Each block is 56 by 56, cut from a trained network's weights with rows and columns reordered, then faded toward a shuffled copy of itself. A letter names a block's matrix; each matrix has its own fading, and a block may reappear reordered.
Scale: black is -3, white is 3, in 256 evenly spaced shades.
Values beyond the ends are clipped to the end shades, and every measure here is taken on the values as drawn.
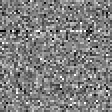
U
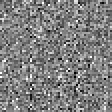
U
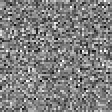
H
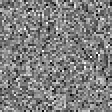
U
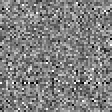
U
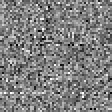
H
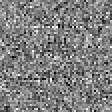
H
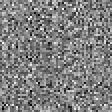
H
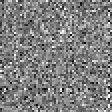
U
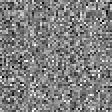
H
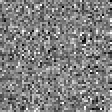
U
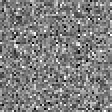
U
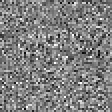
H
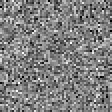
U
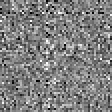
U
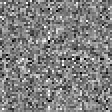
U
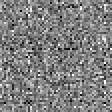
U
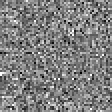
H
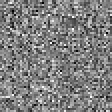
H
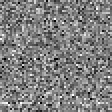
H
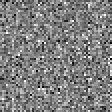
U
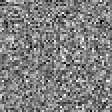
H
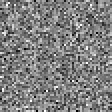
U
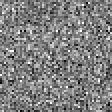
H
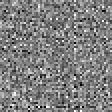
U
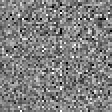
U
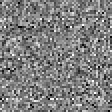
H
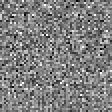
H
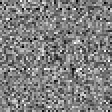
H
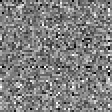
U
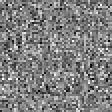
H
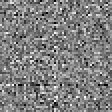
U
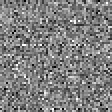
H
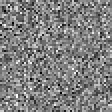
U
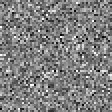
H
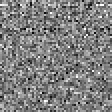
H
